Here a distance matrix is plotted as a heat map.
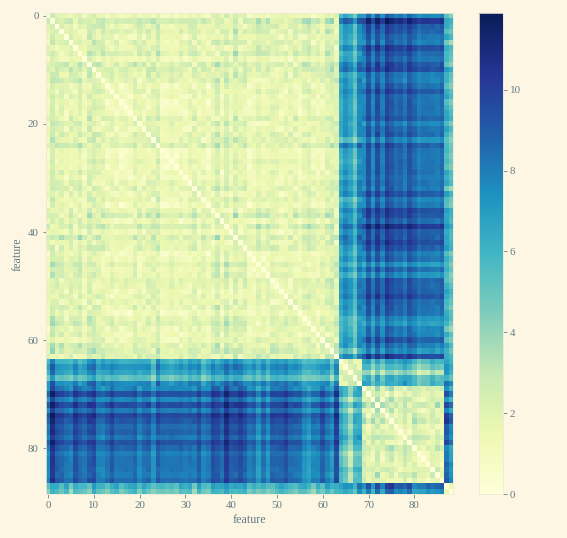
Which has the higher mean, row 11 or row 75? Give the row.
75
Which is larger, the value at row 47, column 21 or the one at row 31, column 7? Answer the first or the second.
the second
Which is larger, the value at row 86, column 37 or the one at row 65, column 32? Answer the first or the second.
the first
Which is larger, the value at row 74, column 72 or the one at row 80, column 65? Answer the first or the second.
the second
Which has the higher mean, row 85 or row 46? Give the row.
85
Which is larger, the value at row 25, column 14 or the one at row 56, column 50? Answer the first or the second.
the second
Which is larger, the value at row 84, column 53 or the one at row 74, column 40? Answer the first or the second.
the second
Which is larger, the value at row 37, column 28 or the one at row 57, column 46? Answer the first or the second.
the first
